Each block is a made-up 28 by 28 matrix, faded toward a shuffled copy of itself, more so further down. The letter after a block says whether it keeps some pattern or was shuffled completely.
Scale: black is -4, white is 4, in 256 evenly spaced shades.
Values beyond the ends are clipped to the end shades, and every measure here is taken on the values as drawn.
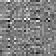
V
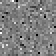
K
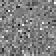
K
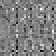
V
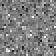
K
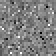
K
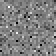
K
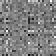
V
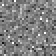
K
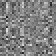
V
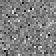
K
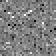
K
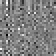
V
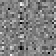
V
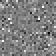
K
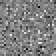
K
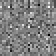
V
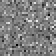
K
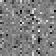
V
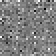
V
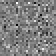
V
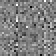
V
